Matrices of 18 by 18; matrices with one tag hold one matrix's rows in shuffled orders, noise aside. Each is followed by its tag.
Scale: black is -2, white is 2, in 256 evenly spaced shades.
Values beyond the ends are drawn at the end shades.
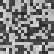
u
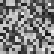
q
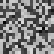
q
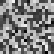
u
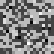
u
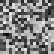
u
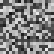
u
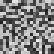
q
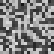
u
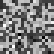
u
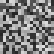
q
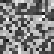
u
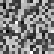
q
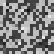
q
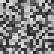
q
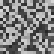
q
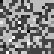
u
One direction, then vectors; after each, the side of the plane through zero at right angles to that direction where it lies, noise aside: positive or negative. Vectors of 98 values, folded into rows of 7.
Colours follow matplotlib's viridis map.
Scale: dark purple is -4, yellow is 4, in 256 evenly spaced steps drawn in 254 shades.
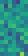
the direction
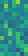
negative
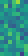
negative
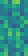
negative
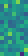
negative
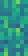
negative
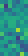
positive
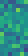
positive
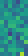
positive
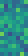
positive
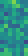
negative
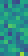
positive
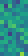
positive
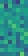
positive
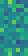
positive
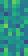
negative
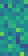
positive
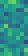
negative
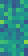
positive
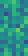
negative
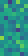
negative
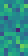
negative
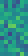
positive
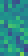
positive
